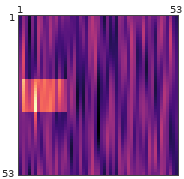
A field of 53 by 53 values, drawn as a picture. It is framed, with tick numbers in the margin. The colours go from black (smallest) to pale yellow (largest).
Ninth with the highest average: middle left. Grain: streaks running down. Odd patch: higher, in the middle left.
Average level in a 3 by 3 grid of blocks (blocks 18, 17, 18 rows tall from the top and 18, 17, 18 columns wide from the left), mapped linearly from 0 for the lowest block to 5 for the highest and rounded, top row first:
1 1 1 / 5 0 1 / 1 1 1
